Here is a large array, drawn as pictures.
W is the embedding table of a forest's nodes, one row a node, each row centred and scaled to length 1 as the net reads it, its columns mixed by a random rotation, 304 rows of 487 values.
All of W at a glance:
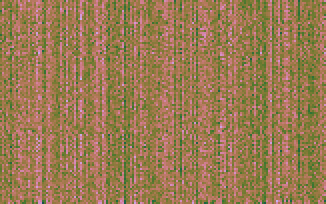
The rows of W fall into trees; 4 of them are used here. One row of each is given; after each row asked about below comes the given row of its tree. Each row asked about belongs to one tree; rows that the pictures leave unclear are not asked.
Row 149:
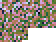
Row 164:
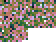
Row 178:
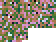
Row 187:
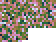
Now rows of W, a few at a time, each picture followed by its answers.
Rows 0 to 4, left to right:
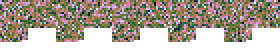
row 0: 149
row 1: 164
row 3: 164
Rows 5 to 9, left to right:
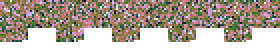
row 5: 149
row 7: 149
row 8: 164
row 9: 164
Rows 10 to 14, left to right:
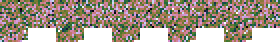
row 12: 149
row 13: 149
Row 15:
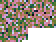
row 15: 164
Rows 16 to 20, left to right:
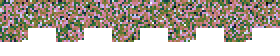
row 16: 164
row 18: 149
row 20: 164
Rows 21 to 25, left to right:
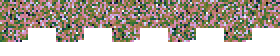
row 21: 164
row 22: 164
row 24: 178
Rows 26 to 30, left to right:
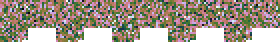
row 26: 164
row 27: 164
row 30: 164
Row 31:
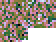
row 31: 178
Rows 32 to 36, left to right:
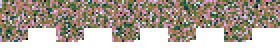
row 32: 187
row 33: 178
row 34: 178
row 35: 178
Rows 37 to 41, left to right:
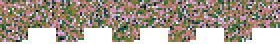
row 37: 149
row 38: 187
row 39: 164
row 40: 149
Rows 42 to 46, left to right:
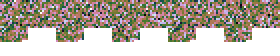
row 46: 178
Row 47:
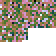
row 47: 178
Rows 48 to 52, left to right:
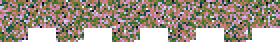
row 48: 164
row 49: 164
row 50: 164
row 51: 164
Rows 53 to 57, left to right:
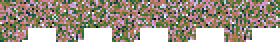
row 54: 149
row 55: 164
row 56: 149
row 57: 149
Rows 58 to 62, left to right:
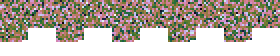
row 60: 187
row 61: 164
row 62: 187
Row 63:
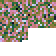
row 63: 178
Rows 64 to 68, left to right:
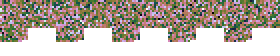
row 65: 164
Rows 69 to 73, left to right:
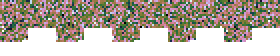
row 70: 178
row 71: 178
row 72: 149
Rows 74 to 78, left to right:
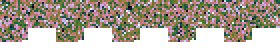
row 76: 178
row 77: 178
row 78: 149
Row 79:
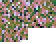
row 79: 149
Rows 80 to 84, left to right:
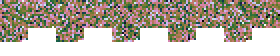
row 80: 149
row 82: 178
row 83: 149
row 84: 178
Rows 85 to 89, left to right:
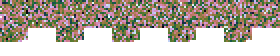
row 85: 164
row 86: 164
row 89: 164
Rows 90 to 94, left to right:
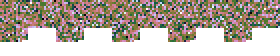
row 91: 178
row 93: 164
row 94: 164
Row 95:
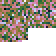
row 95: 187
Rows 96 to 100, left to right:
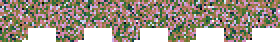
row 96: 164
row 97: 164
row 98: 178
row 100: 187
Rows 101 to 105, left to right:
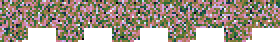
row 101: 178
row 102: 187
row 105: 164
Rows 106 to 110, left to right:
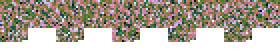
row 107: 178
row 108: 178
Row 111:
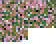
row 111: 149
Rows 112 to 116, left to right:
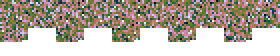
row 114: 164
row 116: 187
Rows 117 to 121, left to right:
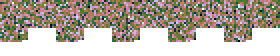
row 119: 164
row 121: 149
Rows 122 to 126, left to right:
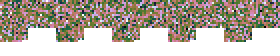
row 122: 178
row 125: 149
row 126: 149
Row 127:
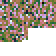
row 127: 164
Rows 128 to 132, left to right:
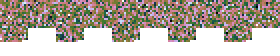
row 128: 178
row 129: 187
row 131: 187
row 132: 164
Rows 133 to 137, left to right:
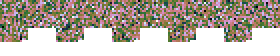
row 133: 149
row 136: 164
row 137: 164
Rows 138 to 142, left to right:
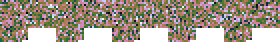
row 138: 164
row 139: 178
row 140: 187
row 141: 149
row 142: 164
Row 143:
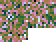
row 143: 178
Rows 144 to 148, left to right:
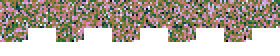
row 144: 178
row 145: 164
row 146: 149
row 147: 164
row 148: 149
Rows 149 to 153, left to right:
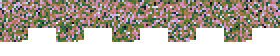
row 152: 164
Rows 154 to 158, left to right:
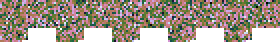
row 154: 178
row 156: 149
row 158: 164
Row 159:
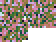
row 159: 187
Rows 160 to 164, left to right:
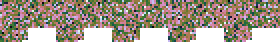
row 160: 164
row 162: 149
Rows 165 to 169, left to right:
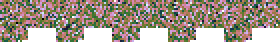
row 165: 164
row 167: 187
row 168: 187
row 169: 164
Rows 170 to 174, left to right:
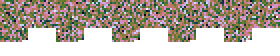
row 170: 187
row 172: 164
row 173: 149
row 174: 164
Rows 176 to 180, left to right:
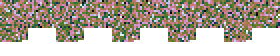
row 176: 149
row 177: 164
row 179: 149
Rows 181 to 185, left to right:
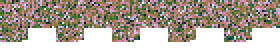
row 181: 149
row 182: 178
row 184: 164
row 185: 187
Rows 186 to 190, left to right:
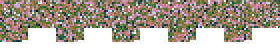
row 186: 149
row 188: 164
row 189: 149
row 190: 149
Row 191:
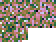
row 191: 164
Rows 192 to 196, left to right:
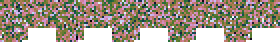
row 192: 178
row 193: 149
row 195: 178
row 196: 178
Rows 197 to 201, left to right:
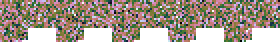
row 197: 178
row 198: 149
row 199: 149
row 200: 178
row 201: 164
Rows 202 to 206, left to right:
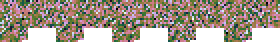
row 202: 164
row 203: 164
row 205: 187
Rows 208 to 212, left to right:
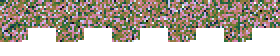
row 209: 164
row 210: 149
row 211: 149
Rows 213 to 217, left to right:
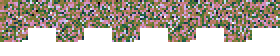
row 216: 164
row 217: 149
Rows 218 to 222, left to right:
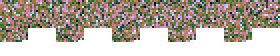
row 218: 149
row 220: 164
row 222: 164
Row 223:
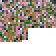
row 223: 149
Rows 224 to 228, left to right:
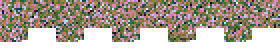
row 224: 149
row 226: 164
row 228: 164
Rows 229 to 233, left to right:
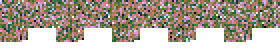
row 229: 149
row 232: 164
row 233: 149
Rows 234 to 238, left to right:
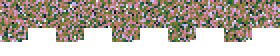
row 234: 178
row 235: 149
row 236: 149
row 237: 164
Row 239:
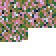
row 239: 149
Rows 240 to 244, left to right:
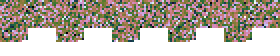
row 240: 164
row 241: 178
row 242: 149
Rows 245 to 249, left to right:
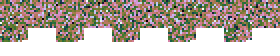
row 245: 164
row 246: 164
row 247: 149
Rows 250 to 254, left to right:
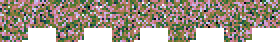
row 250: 187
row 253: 149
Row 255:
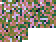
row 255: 149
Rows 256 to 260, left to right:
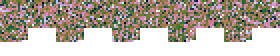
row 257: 149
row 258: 178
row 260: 164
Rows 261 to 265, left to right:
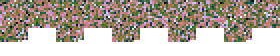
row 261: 164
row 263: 149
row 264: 149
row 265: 164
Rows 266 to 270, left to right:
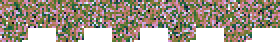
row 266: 178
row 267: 178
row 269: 178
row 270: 149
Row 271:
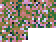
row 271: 178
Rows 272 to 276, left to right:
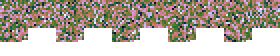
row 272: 164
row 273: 178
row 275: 164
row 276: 187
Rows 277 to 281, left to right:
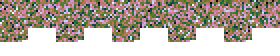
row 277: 164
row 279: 149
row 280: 164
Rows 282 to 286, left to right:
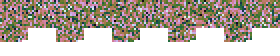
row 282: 164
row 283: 149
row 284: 187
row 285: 164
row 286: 178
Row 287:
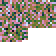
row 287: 178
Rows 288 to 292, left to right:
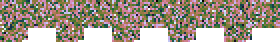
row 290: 187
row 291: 178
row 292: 178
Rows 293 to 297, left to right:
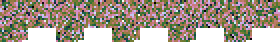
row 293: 164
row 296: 149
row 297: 187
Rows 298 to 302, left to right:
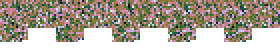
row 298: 178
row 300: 178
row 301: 178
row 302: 178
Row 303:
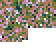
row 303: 178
